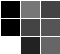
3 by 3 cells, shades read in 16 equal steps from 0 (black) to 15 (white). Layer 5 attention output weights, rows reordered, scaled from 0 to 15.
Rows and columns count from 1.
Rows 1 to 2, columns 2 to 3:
7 4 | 4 5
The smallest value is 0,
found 2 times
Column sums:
15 13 15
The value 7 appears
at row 1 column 2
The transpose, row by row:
0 0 15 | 7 4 2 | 4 5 6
